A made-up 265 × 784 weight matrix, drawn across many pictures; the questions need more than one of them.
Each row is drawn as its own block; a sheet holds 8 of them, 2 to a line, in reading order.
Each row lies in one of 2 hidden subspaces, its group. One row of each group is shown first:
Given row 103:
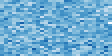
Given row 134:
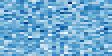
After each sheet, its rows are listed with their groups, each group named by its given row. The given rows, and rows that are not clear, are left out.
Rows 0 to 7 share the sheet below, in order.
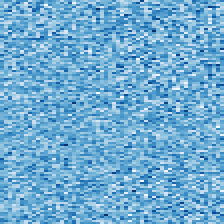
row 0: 134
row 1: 134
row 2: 103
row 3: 134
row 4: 134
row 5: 103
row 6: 103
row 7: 103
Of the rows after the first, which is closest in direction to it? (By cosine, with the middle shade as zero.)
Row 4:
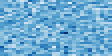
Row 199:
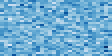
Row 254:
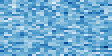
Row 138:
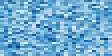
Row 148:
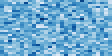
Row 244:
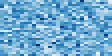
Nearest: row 148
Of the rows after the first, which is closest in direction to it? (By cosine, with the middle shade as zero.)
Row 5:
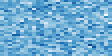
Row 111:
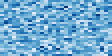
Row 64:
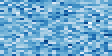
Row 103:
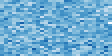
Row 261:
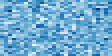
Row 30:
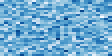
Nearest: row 103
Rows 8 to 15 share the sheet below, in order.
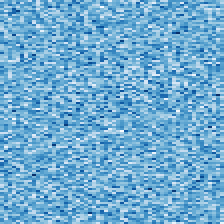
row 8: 134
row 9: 134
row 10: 103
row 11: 134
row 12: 103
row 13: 103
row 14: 103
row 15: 103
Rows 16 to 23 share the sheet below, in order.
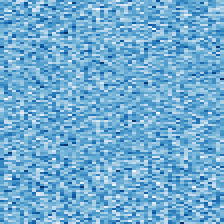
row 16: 134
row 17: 103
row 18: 134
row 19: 103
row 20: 134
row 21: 103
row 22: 134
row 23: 103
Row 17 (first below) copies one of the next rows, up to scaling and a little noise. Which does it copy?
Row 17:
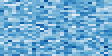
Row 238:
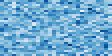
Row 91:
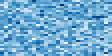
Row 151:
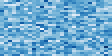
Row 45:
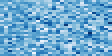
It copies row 151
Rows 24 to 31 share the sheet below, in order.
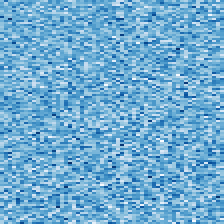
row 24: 103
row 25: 103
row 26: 134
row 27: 103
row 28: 103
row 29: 134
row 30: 103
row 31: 134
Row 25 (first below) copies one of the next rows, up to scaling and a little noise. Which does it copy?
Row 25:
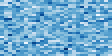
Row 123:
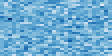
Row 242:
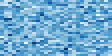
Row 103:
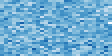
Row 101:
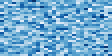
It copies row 242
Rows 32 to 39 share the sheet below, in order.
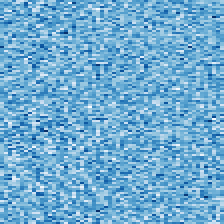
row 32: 134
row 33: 103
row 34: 134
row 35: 134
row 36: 134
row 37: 134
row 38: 134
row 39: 103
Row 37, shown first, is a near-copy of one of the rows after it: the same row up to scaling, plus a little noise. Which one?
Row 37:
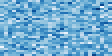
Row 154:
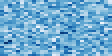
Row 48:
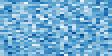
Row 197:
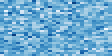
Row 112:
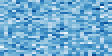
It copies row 112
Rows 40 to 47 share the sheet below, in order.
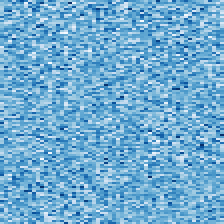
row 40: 134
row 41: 103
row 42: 134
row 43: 134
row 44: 103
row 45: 103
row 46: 134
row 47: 134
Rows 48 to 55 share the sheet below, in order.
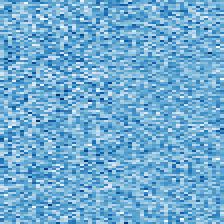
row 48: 134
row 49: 103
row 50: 103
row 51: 103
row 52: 134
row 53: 103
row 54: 103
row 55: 103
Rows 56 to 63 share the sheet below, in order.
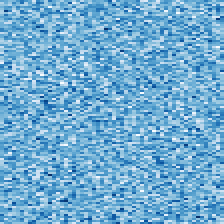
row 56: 134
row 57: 103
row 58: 134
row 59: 134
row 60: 134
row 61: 134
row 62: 134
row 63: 134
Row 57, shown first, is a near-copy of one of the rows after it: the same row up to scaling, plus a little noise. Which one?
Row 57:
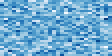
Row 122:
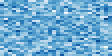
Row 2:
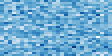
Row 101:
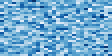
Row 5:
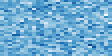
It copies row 122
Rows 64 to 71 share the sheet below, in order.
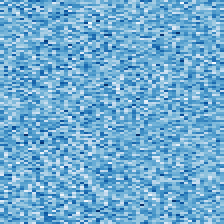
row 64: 103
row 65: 134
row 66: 134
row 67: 134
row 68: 134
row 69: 134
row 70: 134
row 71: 134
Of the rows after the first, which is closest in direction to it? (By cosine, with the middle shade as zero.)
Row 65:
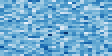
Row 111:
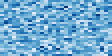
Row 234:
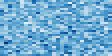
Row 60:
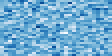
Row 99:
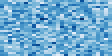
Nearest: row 234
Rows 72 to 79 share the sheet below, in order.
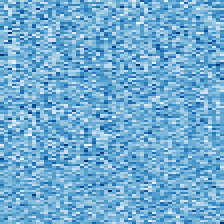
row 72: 134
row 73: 134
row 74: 103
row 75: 103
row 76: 134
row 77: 103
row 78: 103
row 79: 103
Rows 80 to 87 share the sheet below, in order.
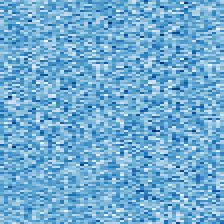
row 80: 103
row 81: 134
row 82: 134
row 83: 134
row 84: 134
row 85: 134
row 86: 103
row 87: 134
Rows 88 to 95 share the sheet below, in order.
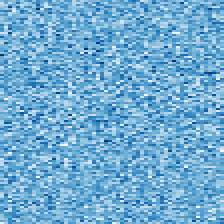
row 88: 134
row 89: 134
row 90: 134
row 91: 103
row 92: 134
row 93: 103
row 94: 134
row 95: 134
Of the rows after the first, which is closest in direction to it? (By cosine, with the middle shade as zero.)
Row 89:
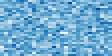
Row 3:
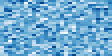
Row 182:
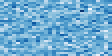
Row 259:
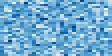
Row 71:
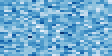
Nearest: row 3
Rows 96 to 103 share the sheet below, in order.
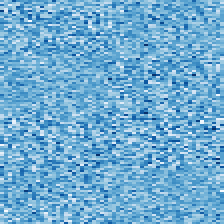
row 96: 103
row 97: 134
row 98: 103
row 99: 134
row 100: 134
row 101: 103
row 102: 134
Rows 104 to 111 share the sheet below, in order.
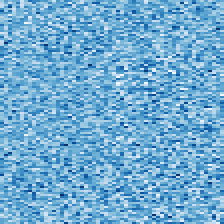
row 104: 134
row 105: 134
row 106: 103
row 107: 103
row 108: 134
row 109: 103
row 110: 134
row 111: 103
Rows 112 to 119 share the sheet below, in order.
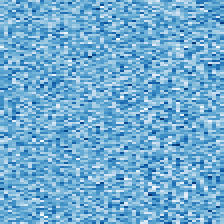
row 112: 134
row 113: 103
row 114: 134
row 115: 134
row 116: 103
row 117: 134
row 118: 103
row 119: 134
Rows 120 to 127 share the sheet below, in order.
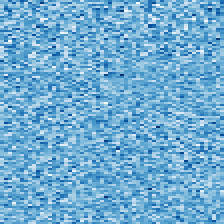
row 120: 134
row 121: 134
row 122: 103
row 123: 103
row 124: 134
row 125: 103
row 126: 134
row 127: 103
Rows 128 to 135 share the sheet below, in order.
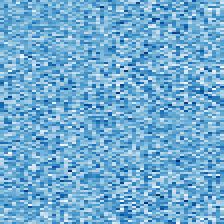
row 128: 134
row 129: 134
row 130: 134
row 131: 103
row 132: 134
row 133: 103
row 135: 134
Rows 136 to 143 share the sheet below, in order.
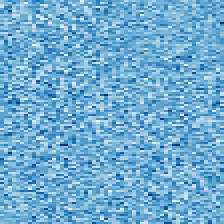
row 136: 134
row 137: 103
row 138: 134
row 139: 103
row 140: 134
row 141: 134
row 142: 103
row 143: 134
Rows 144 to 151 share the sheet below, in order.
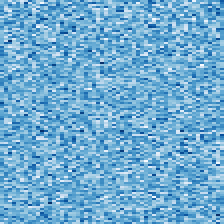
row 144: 134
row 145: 134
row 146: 134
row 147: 103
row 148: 134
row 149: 103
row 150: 134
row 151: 103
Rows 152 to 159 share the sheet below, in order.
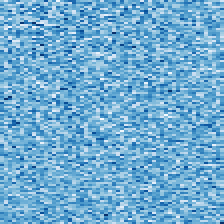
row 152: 103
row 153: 134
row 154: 134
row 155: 103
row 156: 134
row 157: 103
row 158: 103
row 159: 103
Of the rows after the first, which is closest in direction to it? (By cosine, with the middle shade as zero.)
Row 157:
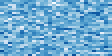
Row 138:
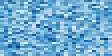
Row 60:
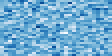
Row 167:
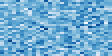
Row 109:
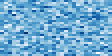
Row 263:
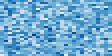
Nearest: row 109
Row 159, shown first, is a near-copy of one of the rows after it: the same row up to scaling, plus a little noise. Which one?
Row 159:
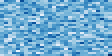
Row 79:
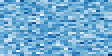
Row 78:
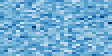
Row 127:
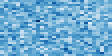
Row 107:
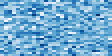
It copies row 79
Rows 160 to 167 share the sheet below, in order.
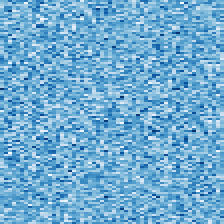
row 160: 134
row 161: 134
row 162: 134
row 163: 134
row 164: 134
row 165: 134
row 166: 134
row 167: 103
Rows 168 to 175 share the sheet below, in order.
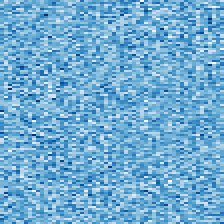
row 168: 103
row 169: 134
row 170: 134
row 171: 134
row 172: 103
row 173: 103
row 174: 103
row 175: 103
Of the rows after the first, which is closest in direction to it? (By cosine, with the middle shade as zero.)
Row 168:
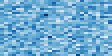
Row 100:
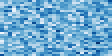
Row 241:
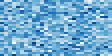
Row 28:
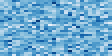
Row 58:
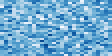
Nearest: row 241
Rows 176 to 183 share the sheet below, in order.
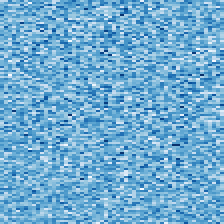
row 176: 103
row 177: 134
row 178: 103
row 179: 103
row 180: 134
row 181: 134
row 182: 103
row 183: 103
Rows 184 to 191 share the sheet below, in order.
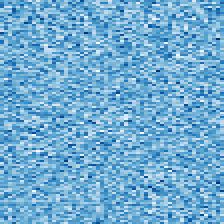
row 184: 134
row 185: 134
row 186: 103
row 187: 103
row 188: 103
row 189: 103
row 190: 103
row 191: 103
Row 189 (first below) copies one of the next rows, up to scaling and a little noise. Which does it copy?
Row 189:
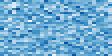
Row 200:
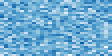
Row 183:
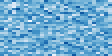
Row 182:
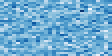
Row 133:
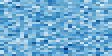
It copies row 183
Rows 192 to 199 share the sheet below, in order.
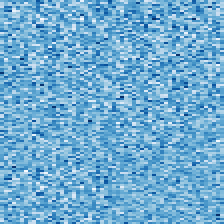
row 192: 134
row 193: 134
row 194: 103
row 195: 134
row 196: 103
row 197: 134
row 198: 134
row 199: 103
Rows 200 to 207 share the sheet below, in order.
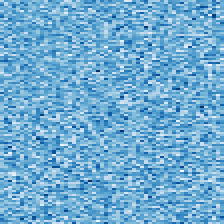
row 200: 103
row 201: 103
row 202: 103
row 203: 134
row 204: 134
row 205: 103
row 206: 103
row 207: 103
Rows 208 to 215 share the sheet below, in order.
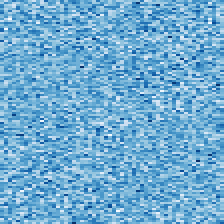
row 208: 103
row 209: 134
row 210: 103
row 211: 134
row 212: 103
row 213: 134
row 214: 103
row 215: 134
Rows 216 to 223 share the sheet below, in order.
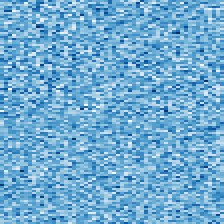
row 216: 134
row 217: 134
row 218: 134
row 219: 103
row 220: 103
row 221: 103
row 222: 103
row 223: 103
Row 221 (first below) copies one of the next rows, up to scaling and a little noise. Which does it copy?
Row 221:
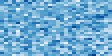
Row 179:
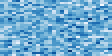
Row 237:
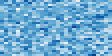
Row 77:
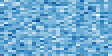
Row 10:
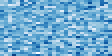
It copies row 237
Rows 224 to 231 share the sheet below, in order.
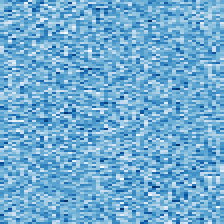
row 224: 134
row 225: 103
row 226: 103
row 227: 134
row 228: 103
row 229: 134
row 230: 134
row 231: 134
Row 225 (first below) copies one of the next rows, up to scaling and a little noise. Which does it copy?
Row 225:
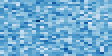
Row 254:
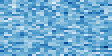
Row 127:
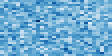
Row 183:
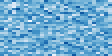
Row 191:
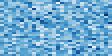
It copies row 127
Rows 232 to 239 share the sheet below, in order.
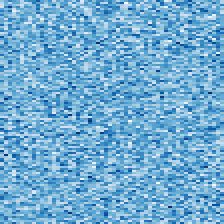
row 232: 134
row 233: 103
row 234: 134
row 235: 103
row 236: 103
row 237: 103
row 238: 103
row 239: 103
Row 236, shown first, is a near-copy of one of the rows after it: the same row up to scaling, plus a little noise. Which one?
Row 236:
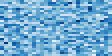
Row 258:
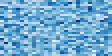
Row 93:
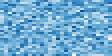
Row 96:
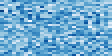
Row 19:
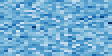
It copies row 258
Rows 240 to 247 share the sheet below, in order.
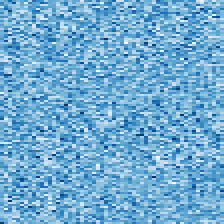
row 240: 134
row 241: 103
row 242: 103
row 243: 134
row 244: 134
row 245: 134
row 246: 134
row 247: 103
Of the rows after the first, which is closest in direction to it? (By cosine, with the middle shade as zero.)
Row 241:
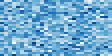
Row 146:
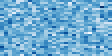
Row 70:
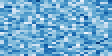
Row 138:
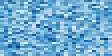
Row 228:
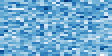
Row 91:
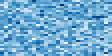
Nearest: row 228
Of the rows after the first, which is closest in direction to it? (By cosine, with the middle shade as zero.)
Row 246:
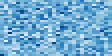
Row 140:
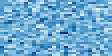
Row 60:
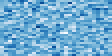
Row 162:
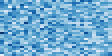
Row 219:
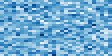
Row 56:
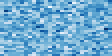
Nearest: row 56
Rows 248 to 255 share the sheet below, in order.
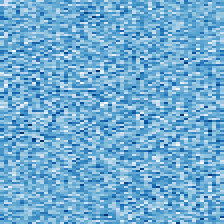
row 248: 103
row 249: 134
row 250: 103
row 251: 134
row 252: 103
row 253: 134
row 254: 103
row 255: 134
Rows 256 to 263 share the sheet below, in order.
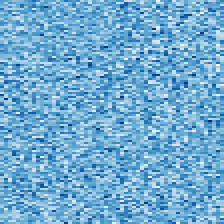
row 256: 103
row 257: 103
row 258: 103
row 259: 134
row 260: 103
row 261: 134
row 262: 134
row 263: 134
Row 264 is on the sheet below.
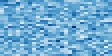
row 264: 103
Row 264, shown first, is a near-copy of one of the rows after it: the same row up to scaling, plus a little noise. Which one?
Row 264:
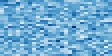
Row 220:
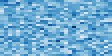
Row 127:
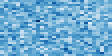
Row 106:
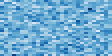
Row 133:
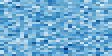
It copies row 220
